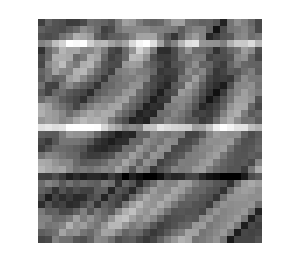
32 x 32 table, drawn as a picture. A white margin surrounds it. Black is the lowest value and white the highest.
The halves do not mirror each other. Rings spread out from the top left. Rows 4, 16 and 23 stand out from the rest.
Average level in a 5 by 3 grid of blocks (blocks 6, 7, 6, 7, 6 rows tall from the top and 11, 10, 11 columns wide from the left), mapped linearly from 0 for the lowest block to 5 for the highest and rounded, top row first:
4 4 3 | 2 1 1 | 5 2 4 | 0 1 1 | 2 3 2
